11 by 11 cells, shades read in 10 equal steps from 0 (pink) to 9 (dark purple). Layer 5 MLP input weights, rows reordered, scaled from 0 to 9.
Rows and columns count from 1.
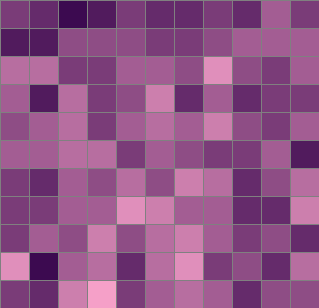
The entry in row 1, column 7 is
7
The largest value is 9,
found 2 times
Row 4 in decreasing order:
8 7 7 6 6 6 5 4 4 3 2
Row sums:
73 60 47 58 46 53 50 47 49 49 49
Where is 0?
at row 11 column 4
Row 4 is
4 8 3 6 5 2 7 4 7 6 6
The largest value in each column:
8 9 9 8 7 7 7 6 7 7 8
